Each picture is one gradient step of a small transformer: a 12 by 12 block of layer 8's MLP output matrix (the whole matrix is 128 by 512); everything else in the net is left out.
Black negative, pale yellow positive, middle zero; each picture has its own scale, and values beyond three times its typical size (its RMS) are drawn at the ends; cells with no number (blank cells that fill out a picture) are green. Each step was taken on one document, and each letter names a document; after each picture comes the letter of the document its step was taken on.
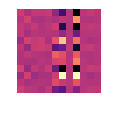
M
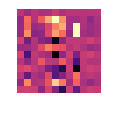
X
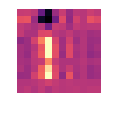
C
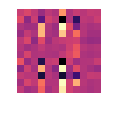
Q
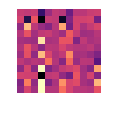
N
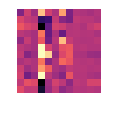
N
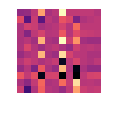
Q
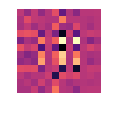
M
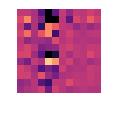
C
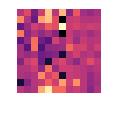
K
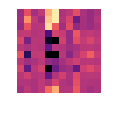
X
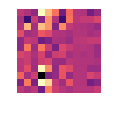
N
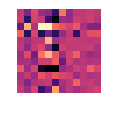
X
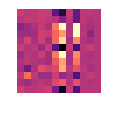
M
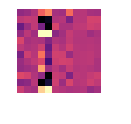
N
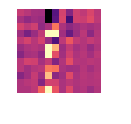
C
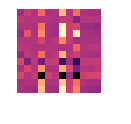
Q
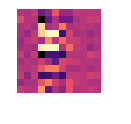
C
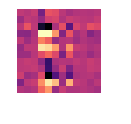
C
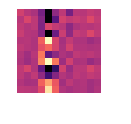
C
